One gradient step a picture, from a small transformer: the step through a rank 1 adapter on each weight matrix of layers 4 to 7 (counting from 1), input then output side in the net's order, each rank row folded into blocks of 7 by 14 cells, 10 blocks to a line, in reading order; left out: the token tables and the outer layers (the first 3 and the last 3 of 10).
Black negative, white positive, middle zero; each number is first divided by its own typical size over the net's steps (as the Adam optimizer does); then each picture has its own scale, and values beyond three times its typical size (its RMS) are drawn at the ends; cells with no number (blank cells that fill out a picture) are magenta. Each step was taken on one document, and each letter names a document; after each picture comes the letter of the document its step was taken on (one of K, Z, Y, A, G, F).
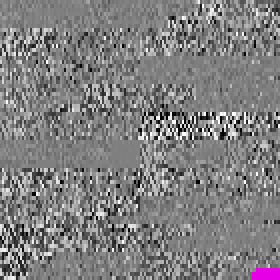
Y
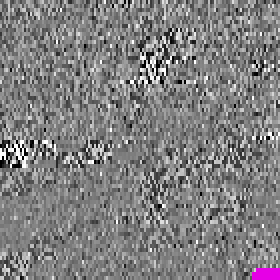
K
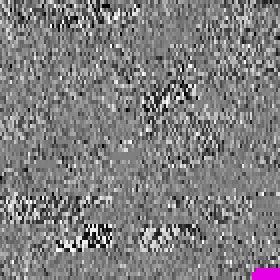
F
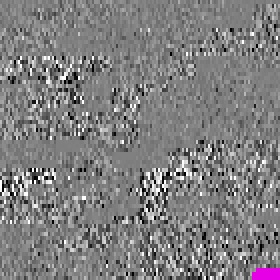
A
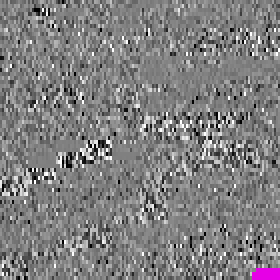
A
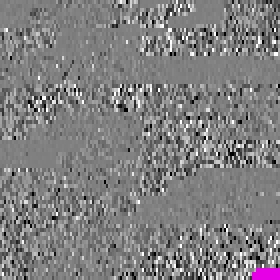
A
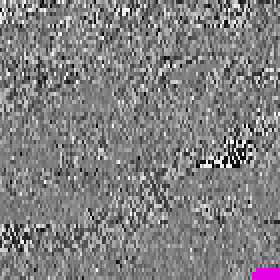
K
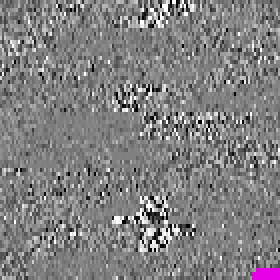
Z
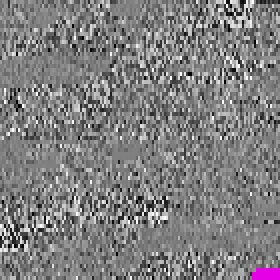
Y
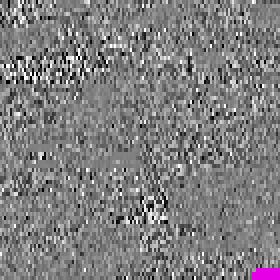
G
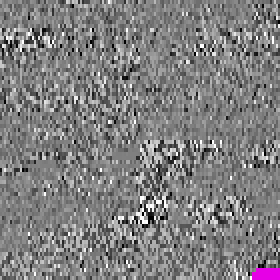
F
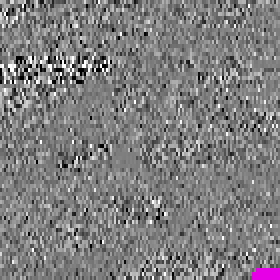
G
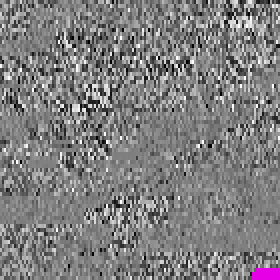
Y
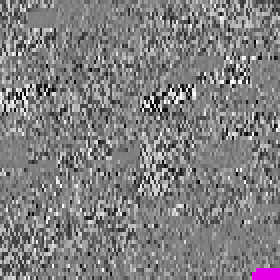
Y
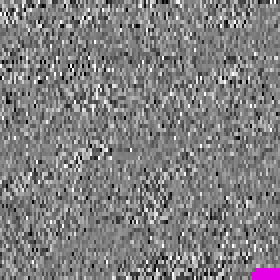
G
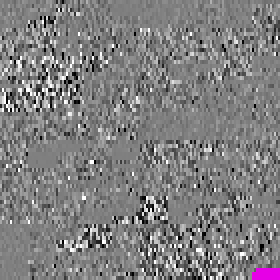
A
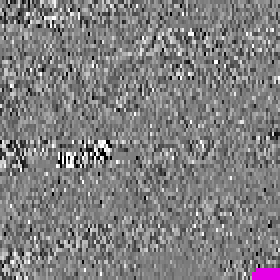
Z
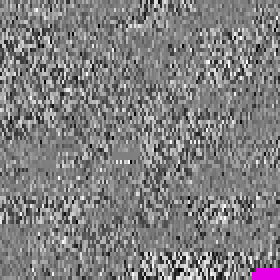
F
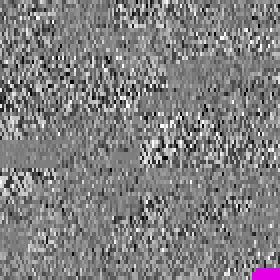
F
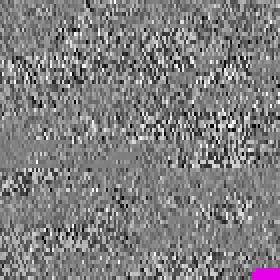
K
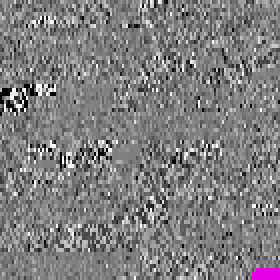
Z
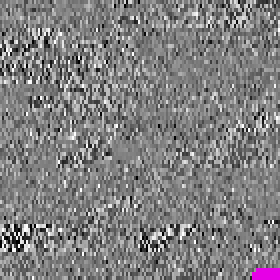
K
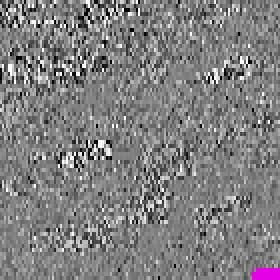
G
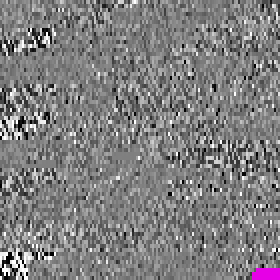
F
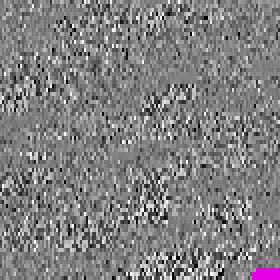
G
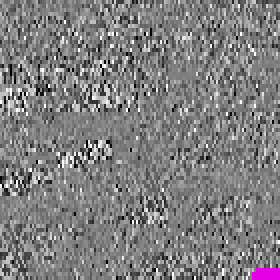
G
